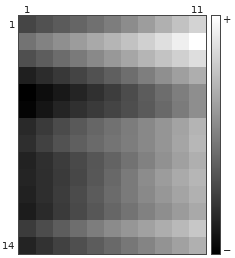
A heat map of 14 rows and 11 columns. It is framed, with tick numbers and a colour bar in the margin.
Ninth with the highest average: top right. Lone odd cells: none. Grain: streaks across. Slope: up to the right.
